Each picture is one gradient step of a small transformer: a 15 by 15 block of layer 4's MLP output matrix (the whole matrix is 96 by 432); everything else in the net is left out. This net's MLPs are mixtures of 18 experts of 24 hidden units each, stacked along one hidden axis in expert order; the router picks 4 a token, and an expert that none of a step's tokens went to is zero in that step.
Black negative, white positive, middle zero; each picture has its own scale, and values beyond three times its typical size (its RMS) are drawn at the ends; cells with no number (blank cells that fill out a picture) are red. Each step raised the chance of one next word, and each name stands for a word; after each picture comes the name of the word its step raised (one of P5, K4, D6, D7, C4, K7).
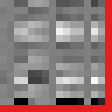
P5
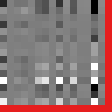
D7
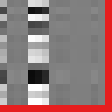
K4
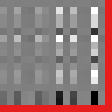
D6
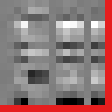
D6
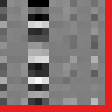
D7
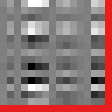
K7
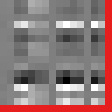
K7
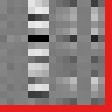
K7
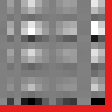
K7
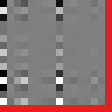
D7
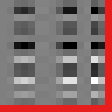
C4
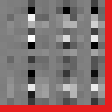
D6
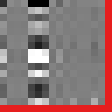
D7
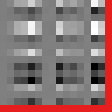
K7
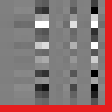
P5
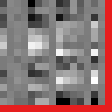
D6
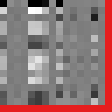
D7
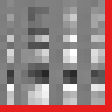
K4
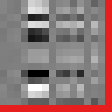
K7
